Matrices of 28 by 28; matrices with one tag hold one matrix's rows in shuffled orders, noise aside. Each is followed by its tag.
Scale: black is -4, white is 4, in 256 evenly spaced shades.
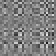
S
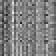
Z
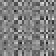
S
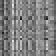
Z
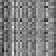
Z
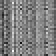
Z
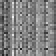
Z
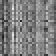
Z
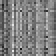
Z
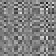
S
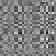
S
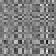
S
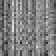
Z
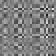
S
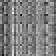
Z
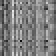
Z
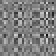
S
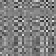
S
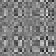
S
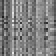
Z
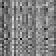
Z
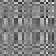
S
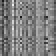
Z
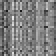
Z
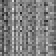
Z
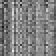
Z
